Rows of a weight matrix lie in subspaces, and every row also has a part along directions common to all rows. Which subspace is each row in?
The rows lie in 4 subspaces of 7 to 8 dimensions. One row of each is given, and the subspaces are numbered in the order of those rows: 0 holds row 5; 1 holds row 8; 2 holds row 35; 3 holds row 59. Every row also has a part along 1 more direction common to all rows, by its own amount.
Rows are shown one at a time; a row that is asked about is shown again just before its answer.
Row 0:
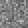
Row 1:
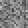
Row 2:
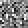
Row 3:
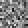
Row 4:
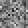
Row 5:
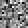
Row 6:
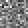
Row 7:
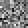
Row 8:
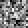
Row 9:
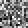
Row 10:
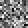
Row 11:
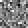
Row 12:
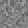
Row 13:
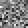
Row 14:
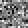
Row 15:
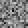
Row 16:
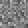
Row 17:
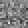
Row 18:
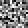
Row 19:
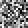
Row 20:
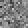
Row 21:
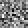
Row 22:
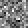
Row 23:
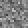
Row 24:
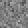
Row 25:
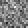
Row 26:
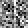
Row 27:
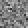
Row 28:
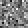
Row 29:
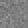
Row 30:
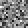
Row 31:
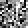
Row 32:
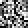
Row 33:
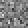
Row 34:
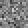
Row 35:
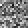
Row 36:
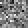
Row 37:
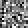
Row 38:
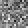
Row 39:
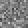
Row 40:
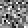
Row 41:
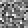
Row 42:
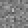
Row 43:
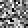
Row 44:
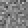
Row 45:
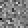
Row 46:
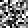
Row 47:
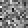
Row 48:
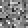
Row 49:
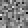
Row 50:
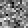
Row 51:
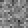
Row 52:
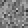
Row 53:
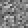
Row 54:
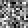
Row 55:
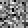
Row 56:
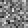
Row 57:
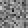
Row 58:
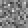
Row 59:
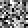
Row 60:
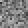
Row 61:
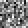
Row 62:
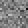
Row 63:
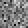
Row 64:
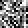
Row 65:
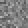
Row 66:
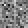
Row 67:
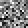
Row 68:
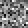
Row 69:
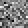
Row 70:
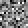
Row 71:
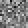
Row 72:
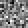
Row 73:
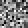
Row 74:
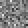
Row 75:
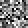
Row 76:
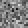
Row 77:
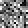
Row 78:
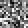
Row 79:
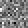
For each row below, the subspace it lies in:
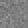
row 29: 0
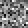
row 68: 3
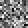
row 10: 3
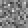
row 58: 1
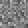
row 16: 0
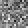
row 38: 1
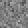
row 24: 1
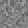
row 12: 1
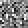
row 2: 2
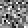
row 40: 2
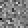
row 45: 2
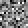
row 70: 0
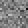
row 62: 3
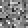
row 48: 2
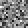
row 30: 1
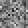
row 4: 3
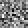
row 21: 2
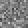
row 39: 0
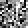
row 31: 0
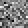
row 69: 1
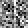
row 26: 2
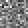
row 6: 0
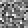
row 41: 2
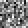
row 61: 0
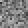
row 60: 1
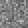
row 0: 0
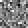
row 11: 1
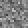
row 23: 2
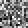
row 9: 0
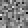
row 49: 0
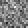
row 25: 0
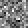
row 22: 0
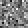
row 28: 1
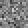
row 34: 0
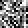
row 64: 3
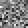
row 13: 1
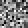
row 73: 0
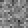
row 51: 1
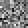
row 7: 1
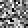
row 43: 2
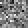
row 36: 3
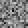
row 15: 3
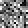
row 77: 3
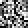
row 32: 2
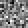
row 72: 3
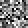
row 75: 3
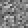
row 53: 2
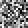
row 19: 3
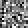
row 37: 2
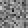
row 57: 3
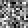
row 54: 2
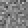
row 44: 0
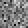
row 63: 1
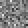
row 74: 1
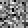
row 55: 3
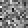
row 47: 2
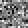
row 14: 0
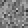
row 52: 3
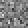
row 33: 3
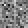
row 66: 2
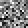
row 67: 1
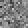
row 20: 2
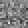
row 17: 3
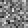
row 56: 0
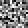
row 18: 0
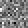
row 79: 3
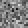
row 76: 1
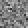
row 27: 0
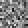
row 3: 2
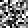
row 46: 1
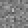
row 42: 2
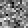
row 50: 2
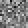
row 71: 0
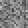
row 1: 3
